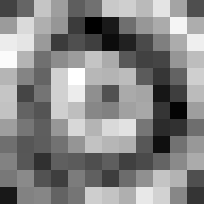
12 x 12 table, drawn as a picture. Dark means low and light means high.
Slope: none. Rings: centred on the centre. Ninth with the highest average: centre. Odd rows or columns: none. Average level on the scale: 50%.
